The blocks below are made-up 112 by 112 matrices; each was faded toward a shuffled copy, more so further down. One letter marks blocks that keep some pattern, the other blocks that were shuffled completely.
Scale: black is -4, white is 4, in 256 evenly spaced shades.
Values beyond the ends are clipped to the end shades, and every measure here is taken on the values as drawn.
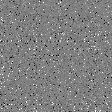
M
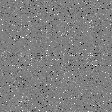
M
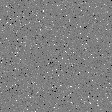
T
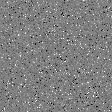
T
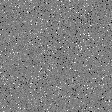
T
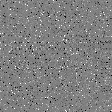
M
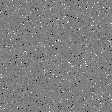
T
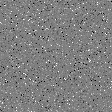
T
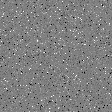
T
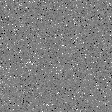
T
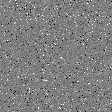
T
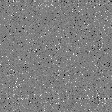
M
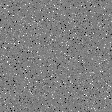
T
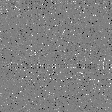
M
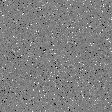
T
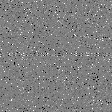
M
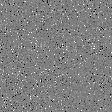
M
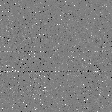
M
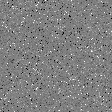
T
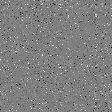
M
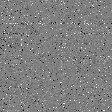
M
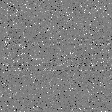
M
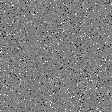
M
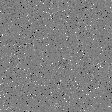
T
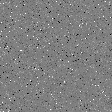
T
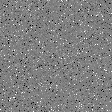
T
